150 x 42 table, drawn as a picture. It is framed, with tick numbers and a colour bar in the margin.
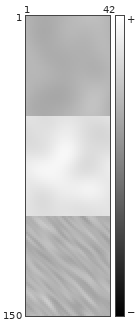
The table splits into 3 rows of 1 panel. Panel 1,1: high, smooth, faint in contrast. Panel 2,1: very high, smooth, faint in contrast. Panel 3,1: high, slanting down to the right, faint in contrast.
